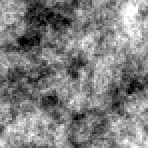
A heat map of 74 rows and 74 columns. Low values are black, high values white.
Average level on the scale: 50%. Ninth with the highest average: top right. Mirror symmetry: none. Histogram: bell-shaped.
